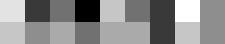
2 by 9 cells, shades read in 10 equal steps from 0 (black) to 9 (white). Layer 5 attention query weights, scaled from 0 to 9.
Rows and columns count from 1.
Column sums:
15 7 10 4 13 10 4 16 10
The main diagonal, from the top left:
8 5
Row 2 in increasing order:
2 4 5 5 6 6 6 7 7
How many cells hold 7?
3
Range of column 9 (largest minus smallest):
0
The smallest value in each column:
7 2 4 0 6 4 2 7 5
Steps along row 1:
down up down up down down up down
